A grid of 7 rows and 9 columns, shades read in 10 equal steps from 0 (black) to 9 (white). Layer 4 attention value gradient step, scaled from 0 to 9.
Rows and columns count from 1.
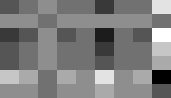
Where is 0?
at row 6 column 9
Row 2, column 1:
5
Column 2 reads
4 5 3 4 4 6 5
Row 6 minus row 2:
2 1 0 1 0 3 0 1 -4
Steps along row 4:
up up down same down up same up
